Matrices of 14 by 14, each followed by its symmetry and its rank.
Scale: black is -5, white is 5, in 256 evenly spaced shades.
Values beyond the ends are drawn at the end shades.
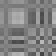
symmetric, rank one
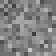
symmetric, full rank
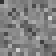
symmetric, full rank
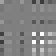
symmetric, rank one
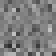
neither, rank three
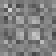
symmetric, rank three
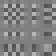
symmetric, rank one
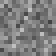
neither, full rank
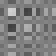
symmetric, rank one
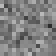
neither, full rank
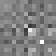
symmetric, rank three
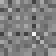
symmetric, rank three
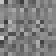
neither, rank three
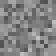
symmetric, full rank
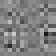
neither, rank three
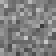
neither, full rank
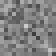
symmetric, full rank
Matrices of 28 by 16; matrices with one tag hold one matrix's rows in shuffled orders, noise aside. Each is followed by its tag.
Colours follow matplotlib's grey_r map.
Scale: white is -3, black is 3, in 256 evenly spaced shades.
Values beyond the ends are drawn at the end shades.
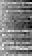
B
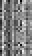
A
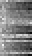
B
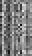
A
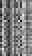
A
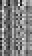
A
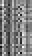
A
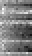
B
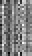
A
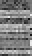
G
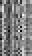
A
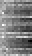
B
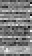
G
